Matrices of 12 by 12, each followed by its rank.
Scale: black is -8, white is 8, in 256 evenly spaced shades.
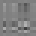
one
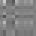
one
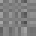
one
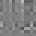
two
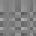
one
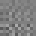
two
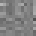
two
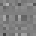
two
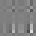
one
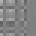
one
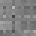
two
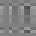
one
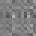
two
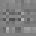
two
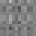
two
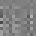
two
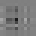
one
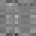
two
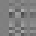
one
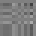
one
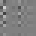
one
